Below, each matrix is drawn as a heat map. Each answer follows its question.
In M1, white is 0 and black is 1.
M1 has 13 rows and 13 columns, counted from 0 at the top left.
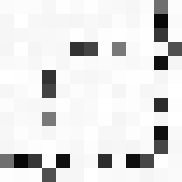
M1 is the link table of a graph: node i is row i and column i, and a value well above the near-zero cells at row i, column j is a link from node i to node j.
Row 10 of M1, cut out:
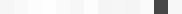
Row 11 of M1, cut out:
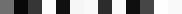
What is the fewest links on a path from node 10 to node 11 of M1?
1
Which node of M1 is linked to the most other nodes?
node 11
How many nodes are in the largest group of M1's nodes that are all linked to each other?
2
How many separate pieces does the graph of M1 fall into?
2
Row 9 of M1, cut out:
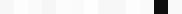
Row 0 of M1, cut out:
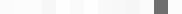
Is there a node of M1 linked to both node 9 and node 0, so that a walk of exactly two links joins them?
yes
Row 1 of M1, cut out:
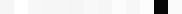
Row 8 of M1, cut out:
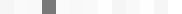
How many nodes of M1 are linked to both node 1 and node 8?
0
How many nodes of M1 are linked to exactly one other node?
11
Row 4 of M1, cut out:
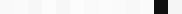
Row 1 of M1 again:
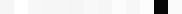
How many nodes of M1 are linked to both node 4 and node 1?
1
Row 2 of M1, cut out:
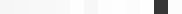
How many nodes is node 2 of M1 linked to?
1
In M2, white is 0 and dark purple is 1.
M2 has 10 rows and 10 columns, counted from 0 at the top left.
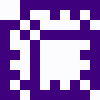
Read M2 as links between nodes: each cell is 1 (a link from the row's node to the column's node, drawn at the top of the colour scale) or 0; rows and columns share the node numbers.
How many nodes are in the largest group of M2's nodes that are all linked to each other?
5
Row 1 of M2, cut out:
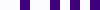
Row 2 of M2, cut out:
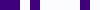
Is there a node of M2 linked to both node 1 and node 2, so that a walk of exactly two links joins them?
no
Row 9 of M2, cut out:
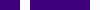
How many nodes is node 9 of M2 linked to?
8
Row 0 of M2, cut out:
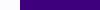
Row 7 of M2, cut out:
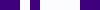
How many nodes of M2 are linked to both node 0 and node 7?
3
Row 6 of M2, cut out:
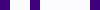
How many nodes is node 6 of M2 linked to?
3
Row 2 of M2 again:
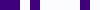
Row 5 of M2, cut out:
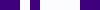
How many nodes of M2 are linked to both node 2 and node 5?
4
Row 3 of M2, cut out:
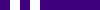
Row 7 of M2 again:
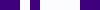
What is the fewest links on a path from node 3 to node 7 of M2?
1
